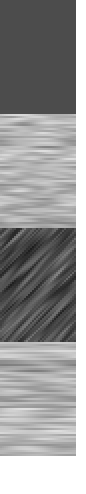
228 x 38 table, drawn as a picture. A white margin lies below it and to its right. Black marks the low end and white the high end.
The table splits into 4 rows of 1 panel. Panel 1,1: low, flat. Panel 2,1: high, streaked across. Panel 3,1: low, slanting up to the right. Panel 4,1: high, streaked across.
